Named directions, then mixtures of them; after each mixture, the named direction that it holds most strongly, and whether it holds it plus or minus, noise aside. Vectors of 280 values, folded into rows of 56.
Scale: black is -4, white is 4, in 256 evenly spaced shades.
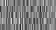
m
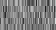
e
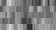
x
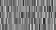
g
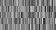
g, plus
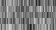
x, plus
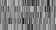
e, plus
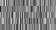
m, plus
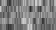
x, minus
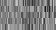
g, plus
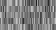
e, plus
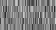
e, plus
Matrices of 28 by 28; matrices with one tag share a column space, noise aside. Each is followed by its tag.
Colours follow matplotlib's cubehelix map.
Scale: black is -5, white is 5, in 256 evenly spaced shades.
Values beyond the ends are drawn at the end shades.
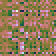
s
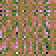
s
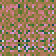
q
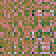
s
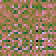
q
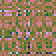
s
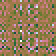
q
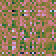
s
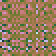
q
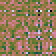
s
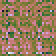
s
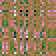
s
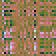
s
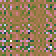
q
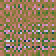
q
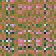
q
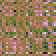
s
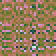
q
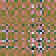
q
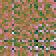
q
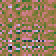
q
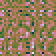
s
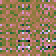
q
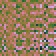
q
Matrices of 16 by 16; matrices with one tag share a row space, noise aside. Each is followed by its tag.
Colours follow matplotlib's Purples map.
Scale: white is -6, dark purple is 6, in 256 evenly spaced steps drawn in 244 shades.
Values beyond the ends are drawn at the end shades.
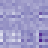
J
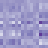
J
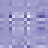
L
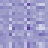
L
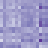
J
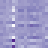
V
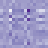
L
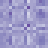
L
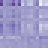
J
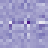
L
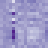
V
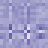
L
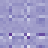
L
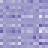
J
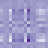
L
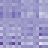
J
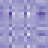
L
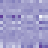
J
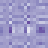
L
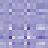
L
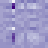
V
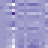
V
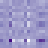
L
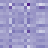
L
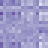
J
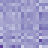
J
